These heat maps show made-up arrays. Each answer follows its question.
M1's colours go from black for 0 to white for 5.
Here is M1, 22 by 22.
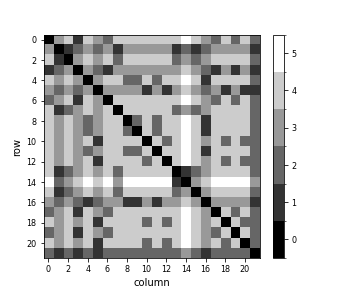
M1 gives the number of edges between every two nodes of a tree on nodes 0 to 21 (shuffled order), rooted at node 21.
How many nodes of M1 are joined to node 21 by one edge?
4
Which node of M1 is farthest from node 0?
14
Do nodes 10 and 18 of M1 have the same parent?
yes
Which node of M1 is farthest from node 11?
14
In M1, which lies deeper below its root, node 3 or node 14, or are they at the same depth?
node 14
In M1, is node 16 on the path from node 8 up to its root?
yes
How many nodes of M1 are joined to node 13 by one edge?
2
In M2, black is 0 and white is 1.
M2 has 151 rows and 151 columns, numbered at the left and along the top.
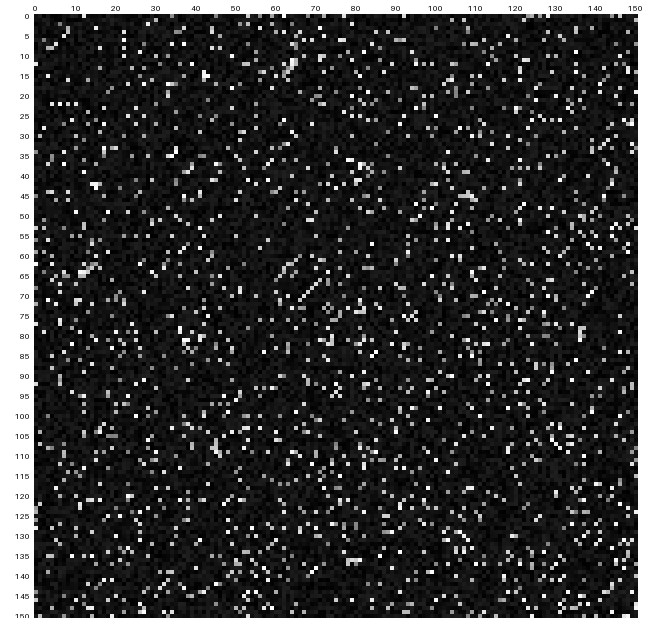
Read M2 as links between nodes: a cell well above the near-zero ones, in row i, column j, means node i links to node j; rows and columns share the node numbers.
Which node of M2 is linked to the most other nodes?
node 137
